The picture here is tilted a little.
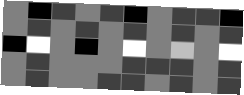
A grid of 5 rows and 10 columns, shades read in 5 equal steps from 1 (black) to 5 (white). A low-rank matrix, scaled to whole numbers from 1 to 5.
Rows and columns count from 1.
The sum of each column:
13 12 14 12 13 12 14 12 14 12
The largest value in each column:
3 5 3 3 3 5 3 4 3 5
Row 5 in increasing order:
2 2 2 2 2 3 3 3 3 3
